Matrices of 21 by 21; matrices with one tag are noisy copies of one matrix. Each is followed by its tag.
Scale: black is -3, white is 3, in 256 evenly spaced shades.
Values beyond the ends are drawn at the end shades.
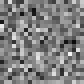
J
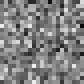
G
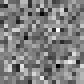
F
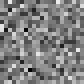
J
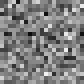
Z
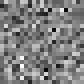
F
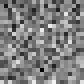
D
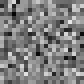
Z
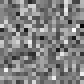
G
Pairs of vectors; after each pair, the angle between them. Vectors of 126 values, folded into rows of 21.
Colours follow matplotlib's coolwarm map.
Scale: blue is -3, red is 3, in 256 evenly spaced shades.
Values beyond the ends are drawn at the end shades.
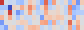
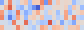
partly opposed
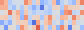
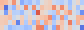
orthogonal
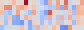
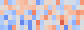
partly aligned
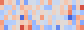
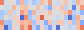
nearly parallel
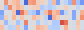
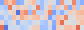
partly aligned
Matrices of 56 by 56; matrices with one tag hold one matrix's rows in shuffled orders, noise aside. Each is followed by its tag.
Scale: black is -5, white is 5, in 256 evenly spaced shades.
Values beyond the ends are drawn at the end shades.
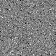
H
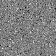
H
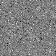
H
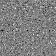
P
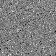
H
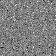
P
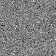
P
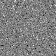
P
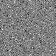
H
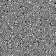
H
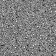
P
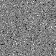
P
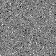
H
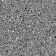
H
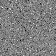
H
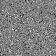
H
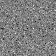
P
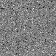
P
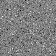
H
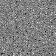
P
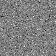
P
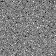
P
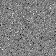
H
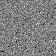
P
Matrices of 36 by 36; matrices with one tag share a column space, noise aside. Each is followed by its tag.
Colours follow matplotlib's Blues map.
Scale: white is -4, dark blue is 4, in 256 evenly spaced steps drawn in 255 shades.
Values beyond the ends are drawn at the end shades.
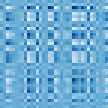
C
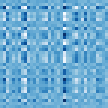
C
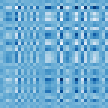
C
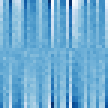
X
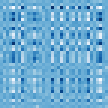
C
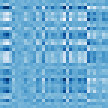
C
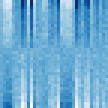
X
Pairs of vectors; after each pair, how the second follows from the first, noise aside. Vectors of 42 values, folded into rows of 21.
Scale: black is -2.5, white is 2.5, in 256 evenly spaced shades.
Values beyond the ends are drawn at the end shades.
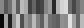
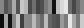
copied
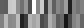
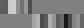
partly zeroed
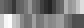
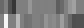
partly zeroed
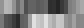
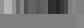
partly zeroed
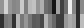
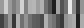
copied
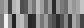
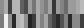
copied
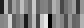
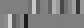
partly zeroed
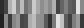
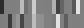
partly zeroed
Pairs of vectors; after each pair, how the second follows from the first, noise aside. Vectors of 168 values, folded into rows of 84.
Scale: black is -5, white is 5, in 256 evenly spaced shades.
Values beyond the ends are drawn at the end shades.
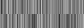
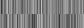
copied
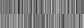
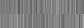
shrunk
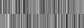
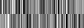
scaled up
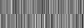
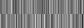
copied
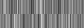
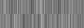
shrunk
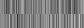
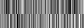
scaled up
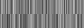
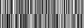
scaled up
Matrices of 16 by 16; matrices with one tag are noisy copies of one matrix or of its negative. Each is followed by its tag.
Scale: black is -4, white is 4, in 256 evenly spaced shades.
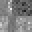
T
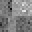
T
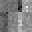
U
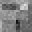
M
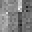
U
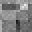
M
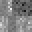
T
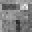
M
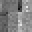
U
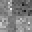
T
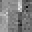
U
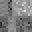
T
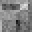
M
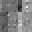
U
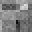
M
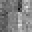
U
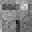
M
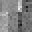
U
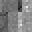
U
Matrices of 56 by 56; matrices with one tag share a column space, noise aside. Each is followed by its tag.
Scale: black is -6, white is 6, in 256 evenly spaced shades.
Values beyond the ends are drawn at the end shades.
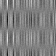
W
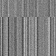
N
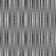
W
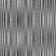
W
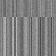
N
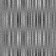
W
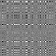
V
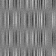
W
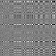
V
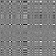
V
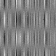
W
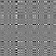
V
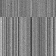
N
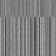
N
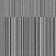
N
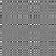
V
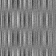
W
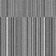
N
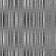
W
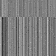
N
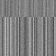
N
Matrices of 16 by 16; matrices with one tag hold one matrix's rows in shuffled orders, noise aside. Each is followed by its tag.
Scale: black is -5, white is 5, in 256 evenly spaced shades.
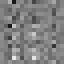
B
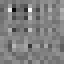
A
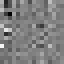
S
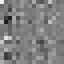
S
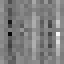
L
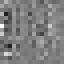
S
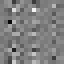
B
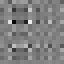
A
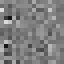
S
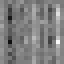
L
